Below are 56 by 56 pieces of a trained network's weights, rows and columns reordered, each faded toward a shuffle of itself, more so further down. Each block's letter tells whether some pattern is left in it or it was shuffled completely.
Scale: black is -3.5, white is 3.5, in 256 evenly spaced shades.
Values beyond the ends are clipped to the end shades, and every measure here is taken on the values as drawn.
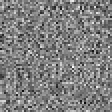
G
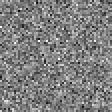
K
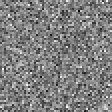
K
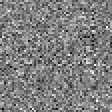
G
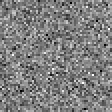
K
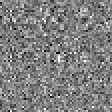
G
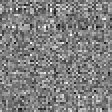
G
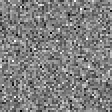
K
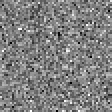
K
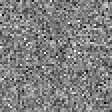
K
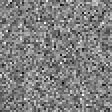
K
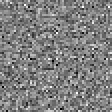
G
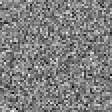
K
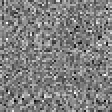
G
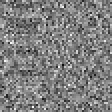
G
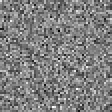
G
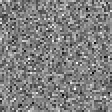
K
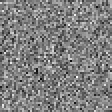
K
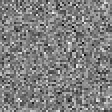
G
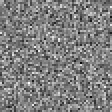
K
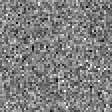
K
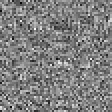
G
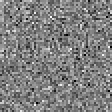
G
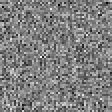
G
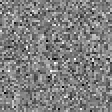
G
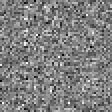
G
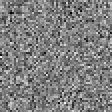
G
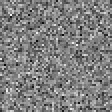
K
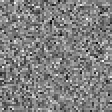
K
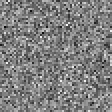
K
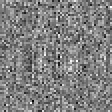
G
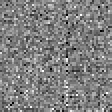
G
